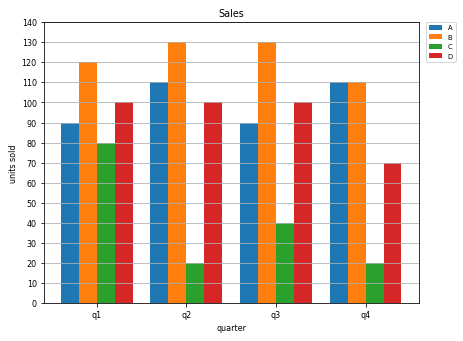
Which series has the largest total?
B
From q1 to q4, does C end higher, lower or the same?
lower
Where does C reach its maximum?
q1
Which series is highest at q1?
B
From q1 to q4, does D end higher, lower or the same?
lower
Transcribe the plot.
Title: Sales
x-axis: quarter, ticks q1 q2 q3 q4
y-axis: units sold, ticks 0 10 20 30 40 50 60 70 80 90 100 110 120 130 140
Legend: A, B, C, D
Values:
A: 90 110 90 110
B: 120 130 130 110
C: 80 20 40 20
D: 100 100 100 70
